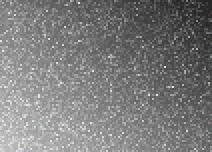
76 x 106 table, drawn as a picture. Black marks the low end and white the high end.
The top right is the ninth with the lowest average. The field climbs toward the bottom left. The ninth with the highest average is the bottom left. There are no regular stripes.
